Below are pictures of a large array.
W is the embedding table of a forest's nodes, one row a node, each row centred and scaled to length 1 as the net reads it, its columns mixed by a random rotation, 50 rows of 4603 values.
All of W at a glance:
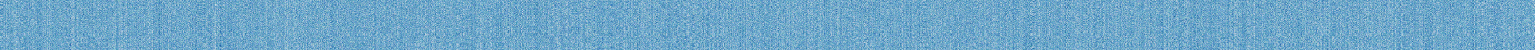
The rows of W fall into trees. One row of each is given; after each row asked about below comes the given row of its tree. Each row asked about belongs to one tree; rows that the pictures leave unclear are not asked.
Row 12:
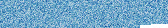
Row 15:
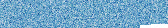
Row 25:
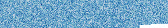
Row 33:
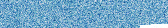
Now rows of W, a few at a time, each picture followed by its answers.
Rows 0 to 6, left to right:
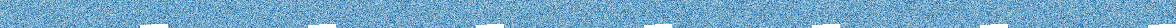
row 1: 12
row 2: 33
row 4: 33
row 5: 33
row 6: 15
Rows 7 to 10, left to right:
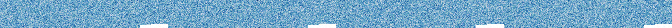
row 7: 15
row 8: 25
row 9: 33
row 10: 12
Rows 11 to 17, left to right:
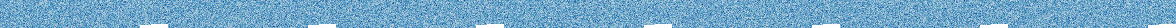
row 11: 33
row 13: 33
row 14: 33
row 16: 12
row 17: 15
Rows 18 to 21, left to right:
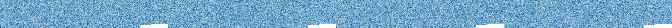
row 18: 15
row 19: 25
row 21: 33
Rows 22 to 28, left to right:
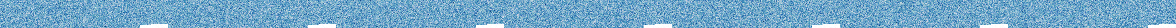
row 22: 12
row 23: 25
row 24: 15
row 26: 33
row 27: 33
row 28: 15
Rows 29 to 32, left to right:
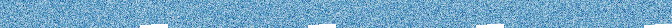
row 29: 33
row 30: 15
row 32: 15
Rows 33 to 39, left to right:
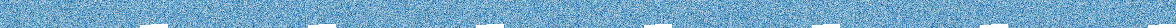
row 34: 33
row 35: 33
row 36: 15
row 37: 25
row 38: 25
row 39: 12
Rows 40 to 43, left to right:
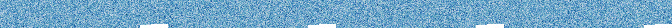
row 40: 15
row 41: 12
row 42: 25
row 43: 15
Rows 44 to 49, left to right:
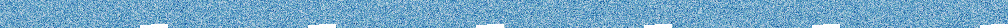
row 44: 15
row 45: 15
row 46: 15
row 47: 33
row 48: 12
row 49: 15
